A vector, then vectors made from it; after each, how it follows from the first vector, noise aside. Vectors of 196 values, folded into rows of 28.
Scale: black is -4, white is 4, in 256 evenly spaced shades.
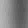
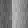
wrapped around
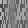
sign-scrambled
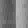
wrapped around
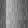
wrapped around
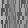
sign-scrambled
